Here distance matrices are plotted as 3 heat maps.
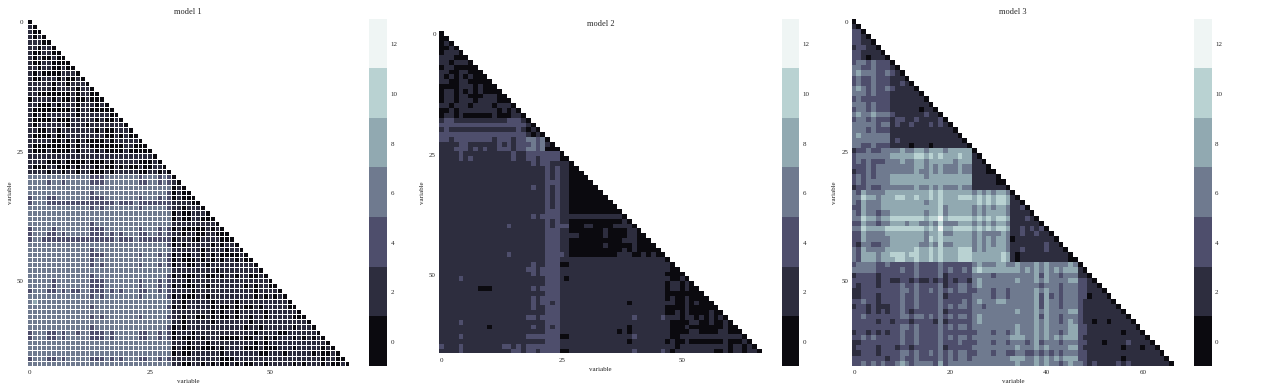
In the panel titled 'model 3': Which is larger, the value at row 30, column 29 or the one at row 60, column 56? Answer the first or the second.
the first
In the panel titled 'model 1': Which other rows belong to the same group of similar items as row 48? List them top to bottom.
30, 31, 32, 33, 34, 35, 36, 37, 38, 39, 40, 41, 42, 43, 44, 45, 46, 47, 49, 50, 51, 52, 53, 54, 55, 56, 57, 58, 59, 60, 61, 62, 63, 64, 65, 66
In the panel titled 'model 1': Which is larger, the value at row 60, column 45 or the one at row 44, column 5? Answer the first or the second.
the second
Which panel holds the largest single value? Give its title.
model 3
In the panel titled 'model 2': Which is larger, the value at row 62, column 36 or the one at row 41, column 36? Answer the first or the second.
the first
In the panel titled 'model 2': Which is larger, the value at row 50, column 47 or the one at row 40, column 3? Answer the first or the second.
the second
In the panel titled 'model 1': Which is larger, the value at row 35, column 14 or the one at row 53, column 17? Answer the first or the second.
the second
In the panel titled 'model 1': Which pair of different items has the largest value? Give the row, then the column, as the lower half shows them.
54, 1
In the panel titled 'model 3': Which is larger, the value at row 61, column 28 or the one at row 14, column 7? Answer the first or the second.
the first
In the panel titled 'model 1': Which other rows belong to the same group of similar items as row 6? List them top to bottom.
0, 1, 2, 3, 4, 5, 7, 8, 9, 10, 11, 12, 13, 14, 15, 16, 17, 18, 19, 20, 21, 22, 23, 24, 25, 26, 27, 28, 29
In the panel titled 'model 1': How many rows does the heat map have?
67
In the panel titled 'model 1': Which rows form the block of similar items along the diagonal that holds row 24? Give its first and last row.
0 to 29
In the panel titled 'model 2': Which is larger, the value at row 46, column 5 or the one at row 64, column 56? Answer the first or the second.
the first
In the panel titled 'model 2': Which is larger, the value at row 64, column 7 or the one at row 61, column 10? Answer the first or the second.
the first
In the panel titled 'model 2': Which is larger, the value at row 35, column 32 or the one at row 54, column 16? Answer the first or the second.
the second
